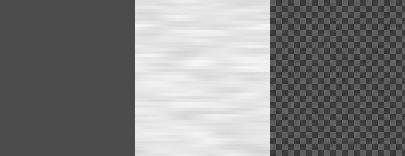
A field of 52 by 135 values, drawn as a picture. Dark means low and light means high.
The table splits into one row of 3 panels. Panel 1,1: low, flat. Panel 1,2: very high, streaked across, faint in contrast. Panel 1,3: low, checkered.
